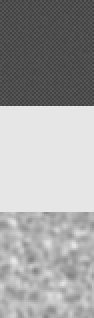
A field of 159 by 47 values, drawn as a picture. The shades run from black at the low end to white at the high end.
The table splits into 3 rows of 1 panel. Panel 1,1: low, checkered, faint in contrast. Panel 2,1: very high, flat. Panel 3,1: high, blotchy.
